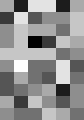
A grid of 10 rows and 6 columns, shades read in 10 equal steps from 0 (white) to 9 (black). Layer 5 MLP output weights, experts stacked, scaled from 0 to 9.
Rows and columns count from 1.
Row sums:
24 24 19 27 17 21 26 30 26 24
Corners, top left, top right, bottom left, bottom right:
3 3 4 5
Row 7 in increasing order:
1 3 5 5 6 6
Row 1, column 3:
1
